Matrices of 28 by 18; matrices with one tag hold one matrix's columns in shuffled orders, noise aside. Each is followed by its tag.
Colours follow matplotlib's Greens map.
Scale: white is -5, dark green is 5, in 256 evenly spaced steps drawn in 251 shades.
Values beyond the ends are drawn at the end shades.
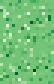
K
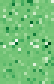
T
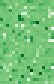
K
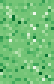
K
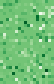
K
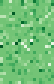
T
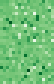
K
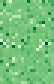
T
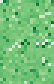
T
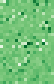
T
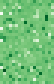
K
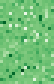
K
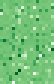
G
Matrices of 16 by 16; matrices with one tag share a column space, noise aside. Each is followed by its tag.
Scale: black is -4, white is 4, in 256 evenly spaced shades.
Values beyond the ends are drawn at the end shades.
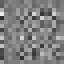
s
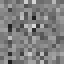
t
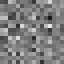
t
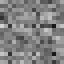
t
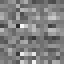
t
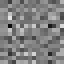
t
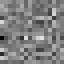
s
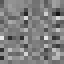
s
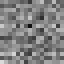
t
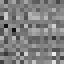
t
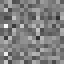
t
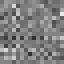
s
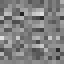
s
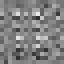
s
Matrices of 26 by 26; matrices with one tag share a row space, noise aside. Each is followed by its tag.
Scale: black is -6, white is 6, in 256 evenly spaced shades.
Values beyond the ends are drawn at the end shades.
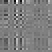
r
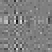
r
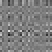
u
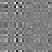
r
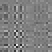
r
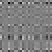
u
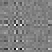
r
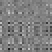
u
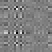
r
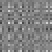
u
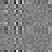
r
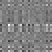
u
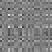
u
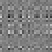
u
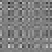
u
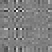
r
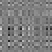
u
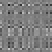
u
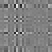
r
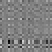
u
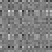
u
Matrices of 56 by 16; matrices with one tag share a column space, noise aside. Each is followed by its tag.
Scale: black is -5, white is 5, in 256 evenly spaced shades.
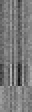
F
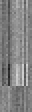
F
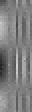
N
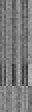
F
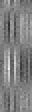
N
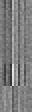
F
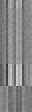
F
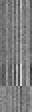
F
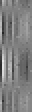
N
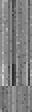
F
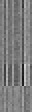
F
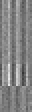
F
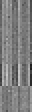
F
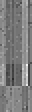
F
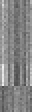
F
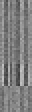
F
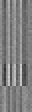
F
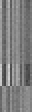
F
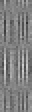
N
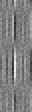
N
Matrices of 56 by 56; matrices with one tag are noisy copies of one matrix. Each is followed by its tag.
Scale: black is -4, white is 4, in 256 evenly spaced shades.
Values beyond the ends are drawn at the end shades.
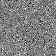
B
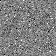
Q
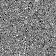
B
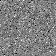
Q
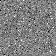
Q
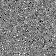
B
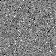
Q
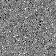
B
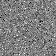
B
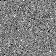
Q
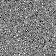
B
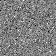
Q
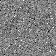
Q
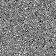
B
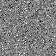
B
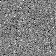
Q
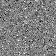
B
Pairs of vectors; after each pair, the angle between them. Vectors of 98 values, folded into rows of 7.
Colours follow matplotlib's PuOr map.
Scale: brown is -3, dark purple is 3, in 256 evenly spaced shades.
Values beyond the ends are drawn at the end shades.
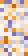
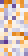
nearly opposite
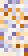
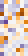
orthogonal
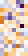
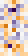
orthogonal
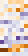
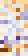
nearly parallel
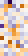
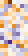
nearly opposite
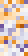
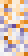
partly aligned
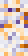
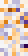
nearly opposite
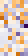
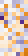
nearly opposite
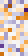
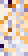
partly aligned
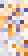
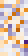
nearly opposite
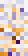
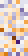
nearly parallel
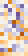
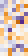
partly aligned
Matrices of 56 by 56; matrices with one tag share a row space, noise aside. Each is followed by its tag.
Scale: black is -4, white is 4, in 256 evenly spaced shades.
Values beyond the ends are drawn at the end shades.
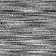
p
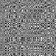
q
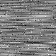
p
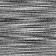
p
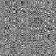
q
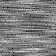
p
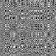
q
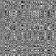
q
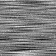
p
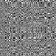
q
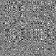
q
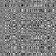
q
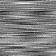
p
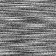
p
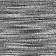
p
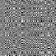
q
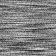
p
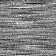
p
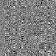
q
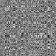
q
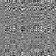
q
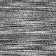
p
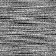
p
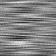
p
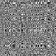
q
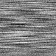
p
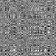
q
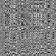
q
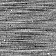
p
